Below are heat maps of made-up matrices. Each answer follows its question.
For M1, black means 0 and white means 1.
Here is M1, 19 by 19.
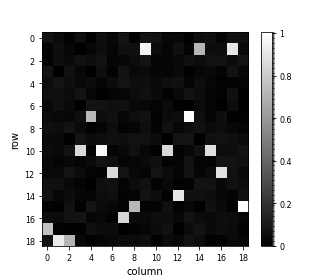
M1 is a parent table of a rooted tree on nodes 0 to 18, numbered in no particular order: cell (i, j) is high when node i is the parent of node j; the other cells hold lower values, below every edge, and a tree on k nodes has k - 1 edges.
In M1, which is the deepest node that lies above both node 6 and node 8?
15
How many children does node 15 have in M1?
2
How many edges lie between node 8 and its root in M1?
2
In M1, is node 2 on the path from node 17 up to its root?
no
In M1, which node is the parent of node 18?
15
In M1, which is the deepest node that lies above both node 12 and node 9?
1
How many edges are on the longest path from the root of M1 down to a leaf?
8
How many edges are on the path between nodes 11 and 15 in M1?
2
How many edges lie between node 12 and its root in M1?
5
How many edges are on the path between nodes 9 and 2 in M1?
3
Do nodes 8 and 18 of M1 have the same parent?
yes
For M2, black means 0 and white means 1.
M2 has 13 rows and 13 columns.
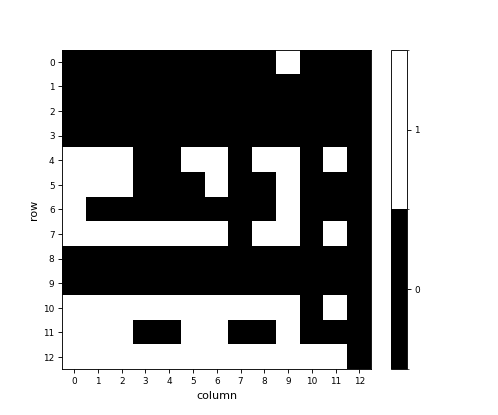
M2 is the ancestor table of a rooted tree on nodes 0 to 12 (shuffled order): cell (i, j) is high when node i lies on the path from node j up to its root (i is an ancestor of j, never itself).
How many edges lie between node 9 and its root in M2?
8
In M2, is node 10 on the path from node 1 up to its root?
yes
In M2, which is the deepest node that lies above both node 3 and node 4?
7
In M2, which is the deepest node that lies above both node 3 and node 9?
7
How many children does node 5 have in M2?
3
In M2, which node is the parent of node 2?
5
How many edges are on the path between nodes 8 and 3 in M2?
3
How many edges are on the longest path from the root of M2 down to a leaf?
8
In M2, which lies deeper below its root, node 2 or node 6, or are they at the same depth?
the same depth
